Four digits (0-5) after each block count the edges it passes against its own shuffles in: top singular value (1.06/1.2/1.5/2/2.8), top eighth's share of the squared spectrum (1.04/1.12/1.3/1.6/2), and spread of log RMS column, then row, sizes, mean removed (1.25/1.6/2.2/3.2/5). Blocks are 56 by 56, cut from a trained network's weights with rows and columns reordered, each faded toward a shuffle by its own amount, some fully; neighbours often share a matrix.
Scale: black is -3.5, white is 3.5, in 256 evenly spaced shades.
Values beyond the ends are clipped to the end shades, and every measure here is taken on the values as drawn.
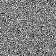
2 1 0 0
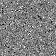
1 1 0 0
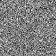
2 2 0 1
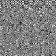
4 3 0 2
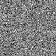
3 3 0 1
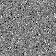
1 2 0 0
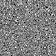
2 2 1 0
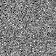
2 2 1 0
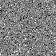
0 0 0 0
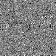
2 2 1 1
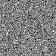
0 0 0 0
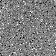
0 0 0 0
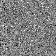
2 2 0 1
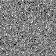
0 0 0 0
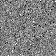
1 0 0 0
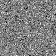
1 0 0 0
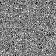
1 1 0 0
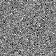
0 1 0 0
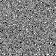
2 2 0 1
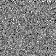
3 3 0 1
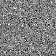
2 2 0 1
